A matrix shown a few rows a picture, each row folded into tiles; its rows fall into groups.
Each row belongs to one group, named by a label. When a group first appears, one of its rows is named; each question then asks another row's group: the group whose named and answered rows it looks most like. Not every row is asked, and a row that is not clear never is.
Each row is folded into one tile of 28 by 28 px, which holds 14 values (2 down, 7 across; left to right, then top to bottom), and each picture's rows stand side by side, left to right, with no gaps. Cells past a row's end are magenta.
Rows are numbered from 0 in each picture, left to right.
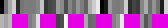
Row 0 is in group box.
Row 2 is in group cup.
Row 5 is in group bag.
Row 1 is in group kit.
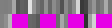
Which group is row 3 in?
cup
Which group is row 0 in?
kit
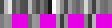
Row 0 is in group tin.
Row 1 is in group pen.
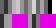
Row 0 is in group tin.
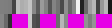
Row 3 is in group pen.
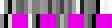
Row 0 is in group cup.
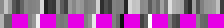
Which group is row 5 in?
cup
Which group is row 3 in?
kit
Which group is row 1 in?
kit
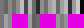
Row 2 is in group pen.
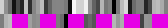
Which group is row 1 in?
box
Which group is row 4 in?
box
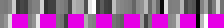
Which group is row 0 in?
kit
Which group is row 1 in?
kit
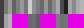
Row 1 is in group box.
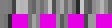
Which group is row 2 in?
bag
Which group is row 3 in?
tin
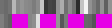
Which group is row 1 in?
kit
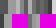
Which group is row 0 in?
tin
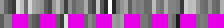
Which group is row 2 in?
cup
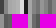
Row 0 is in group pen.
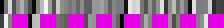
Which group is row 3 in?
tin
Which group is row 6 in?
bag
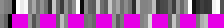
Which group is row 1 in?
bag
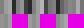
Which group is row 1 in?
box
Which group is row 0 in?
pen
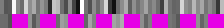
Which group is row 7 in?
bag
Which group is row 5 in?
bag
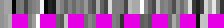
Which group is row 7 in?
tin
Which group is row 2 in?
cup
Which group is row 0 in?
pen
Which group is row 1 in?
kit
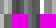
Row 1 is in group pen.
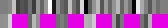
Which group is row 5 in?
cup
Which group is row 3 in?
box
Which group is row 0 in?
kit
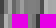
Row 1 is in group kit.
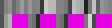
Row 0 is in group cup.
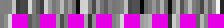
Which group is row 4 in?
kit
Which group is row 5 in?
box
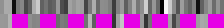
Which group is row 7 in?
box
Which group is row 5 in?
bag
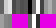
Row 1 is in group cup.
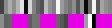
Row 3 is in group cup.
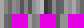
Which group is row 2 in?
tin
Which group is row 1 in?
box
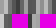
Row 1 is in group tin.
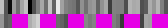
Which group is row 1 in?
box
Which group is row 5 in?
tin
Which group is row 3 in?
pen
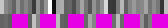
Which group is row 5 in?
bag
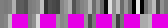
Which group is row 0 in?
kit
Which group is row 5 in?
box
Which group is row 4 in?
bag
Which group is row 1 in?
kit
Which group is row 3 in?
bag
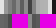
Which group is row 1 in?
pen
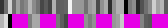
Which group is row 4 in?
pen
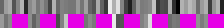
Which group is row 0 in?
pen
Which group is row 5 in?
kit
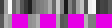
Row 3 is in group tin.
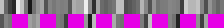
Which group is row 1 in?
box
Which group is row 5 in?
cup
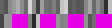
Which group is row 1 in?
cup
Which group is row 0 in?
tin
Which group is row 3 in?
bag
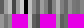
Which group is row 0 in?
pen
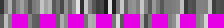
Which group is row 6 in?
kit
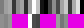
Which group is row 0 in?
pen
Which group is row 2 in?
pen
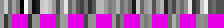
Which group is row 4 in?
bag
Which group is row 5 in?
pen
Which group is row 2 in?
tin
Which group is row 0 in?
bag
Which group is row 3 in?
tin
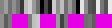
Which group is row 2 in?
bag
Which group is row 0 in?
bag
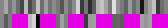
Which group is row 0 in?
bag
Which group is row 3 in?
tin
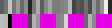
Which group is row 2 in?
kit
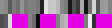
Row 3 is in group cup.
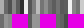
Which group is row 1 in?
tin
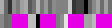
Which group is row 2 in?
kit
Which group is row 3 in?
box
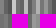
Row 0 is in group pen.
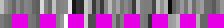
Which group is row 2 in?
kit
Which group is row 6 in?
box
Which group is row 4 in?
bag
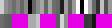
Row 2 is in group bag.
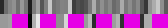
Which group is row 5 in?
tin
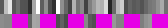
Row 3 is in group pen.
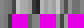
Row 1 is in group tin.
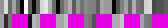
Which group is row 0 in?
bag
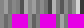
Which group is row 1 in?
bag
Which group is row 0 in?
bag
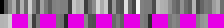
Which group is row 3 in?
pen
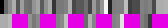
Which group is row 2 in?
kit
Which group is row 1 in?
pen
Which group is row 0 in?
box
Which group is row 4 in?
kit
